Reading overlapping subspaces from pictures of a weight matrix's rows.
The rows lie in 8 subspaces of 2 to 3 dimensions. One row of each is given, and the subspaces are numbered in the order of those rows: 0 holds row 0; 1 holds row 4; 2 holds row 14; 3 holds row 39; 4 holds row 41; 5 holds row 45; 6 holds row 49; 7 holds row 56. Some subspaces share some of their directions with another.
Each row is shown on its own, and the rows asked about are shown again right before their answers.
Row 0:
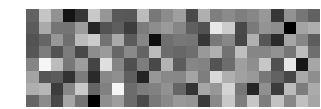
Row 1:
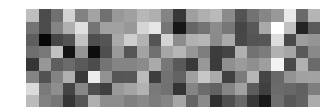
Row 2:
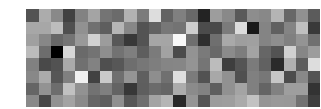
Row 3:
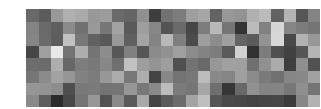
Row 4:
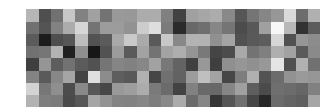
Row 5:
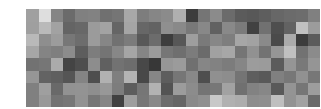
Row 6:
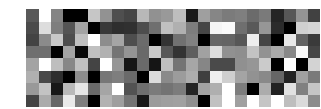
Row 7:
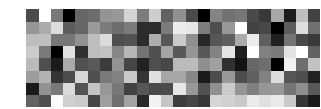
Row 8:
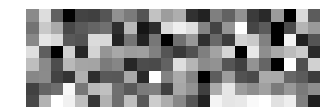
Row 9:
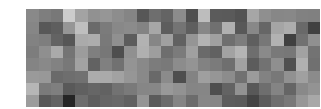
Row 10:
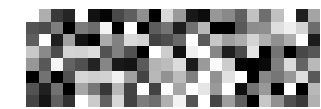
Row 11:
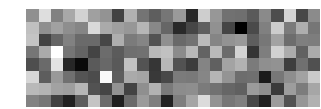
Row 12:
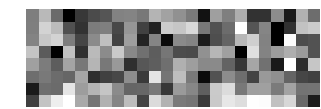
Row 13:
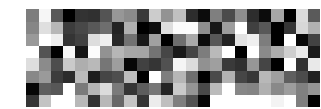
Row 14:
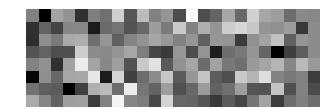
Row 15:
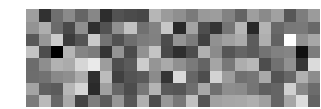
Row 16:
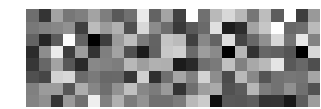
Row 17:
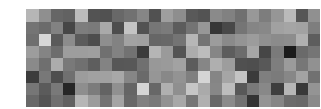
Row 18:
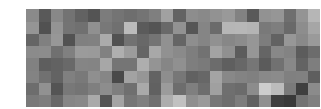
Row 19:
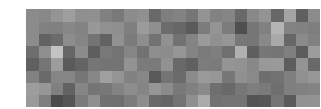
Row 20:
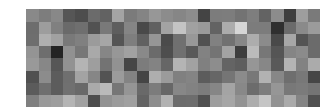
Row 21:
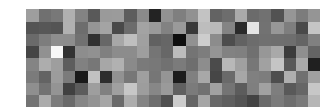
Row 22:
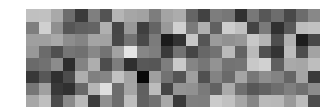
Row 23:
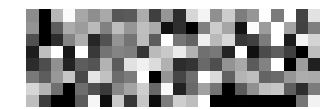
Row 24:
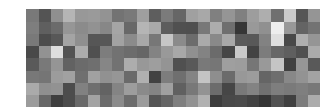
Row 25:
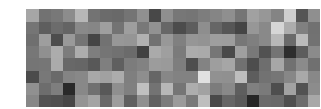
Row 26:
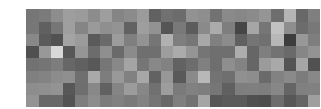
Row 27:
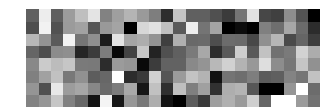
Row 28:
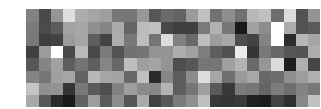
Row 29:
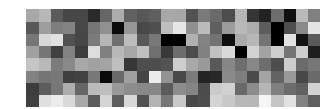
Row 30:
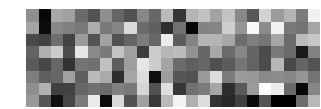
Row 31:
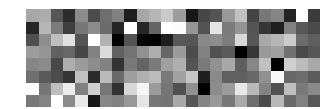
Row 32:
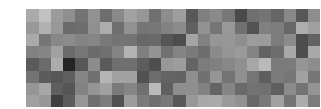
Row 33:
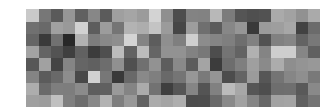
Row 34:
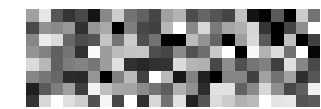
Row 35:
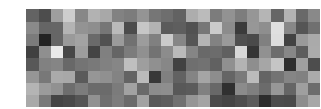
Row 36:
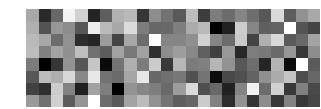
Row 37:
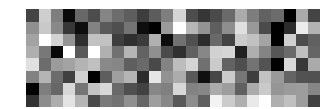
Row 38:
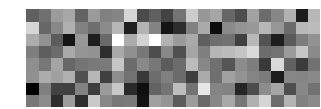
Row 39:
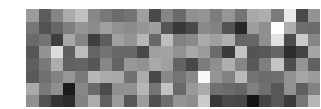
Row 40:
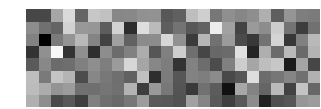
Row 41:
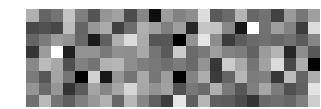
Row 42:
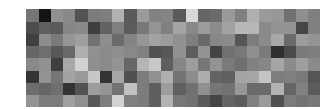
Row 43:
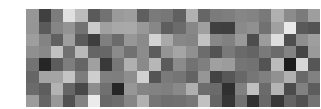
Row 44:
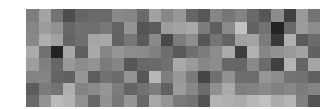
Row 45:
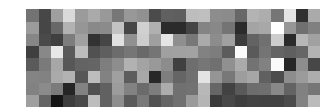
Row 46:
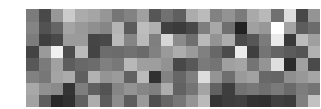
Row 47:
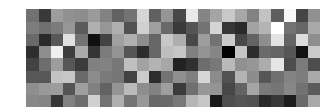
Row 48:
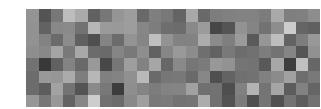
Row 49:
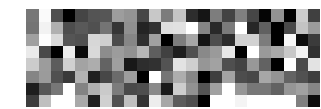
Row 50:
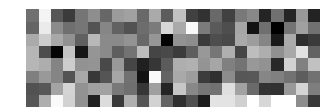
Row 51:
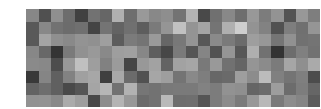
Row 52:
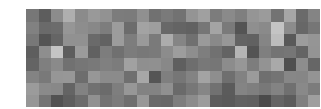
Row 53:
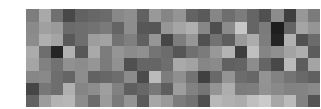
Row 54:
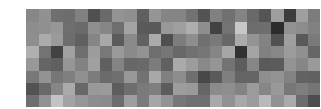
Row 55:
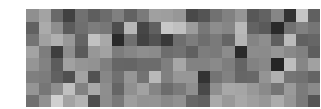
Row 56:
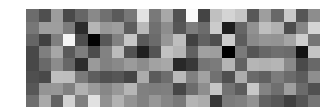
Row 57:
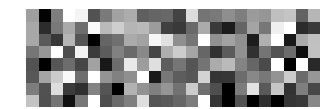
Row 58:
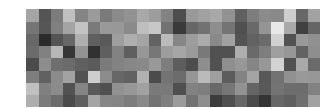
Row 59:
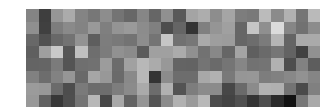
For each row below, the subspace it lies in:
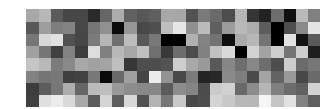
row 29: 4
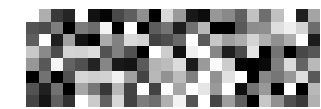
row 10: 3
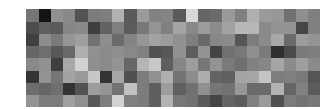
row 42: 2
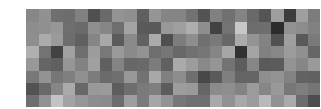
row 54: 0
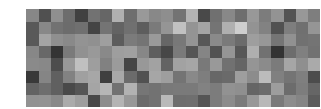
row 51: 2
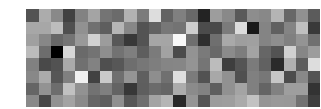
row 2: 4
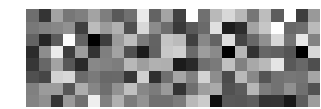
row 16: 7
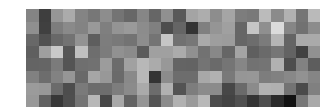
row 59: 6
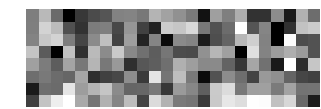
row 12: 7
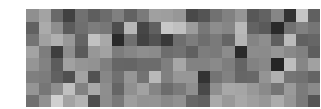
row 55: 5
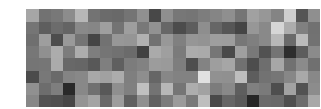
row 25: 3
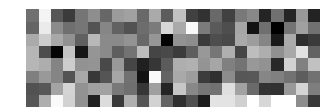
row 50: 6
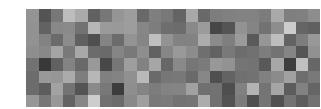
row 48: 0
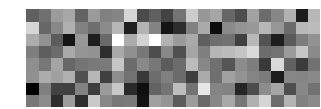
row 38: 5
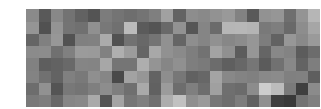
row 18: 6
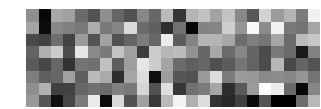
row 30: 6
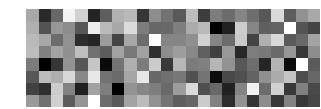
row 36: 0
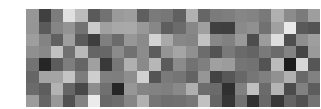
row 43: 0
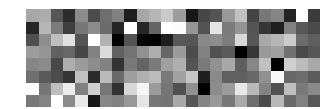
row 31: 5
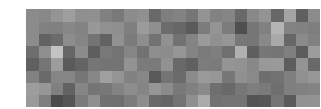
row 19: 2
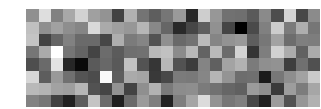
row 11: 2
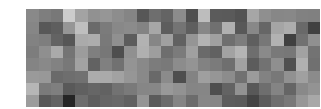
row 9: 7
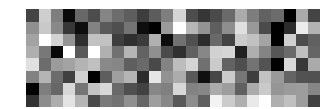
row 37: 1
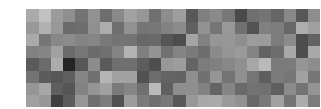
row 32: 2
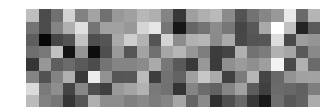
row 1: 1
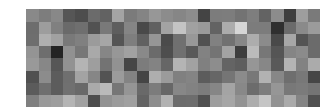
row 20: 2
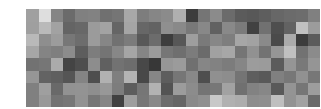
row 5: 2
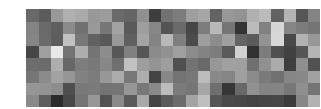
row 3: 1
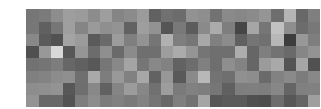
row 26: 4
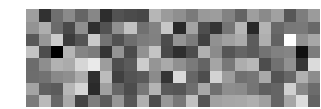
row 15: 4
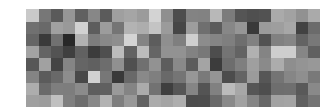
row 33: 1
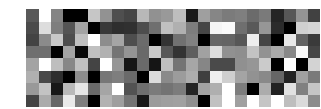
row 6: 0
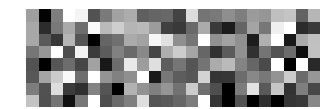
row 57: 0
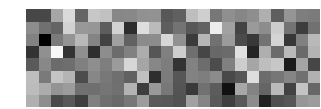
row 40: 3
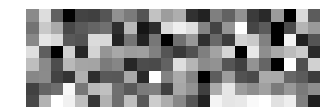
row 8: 5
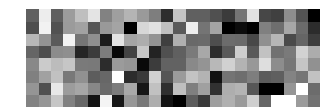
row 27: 6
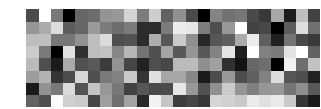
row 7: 4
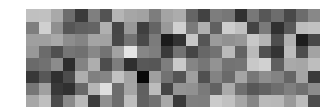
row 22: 2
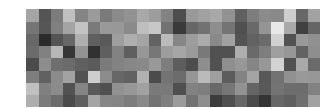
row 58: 1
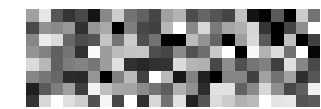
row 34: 4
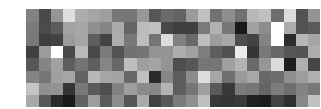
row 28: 7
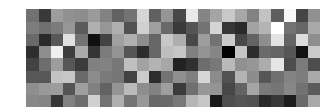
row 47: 7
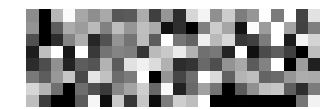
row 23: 6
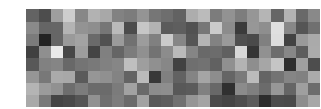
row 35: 3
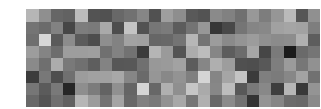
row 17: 3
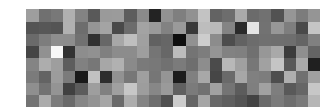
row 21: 4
